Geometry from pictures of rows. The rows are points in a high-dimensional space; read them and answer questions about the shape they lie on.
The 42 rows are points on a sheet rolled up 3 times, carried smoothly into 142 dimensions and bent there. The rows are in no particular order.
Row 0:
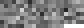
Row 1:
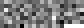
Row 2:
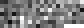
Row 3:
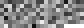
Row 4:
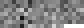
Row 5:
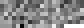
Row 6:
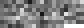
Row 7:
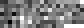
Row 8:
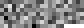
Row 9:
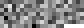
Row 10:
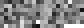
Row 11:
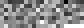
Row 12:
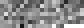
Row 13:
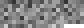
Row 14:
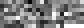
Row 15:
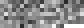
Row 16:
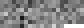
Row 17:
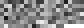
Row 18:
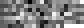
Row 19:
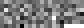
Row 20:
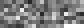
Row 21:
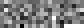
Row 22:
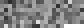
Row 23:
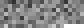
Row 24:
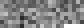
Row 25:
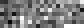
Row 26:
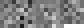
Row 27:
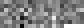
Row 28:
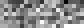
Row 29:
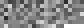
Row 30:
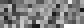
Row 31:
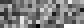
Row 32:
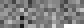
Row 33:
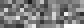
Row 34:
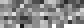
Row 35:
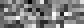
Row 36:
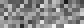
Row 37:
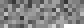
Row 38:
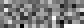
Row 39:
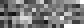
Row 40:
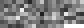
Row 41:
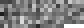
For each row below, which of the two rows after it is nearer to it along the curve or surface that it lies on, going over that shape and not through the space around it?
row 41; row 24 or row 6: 6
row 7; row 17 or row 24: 17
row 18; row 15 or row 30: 30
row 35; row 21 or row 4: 21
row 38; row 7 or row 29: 29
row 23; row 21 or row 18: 21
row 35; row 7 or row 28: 7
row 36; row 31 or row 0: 0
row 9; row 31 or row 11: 11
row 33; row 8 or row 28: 28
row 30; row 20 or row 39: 39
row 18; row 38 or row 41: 38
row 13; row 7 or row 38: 38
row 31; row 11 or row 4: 11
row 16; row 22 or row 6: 22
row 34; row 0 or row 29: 29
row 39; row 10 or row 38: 10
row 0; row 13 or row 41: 13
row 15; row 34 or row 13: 13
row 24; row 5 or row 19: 5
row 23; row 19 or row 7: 19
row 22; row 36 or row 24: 36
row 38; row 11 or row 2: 11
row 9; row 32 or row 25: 25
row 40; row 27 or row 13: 27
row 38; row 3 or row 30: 3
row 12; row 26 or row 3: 26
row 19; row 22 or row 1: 1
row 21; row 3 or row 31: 3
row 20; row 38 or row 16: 38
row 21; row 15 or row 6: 6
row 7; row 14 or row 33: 14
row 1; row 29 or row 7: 29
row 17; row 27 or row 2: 2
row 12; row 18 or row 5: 5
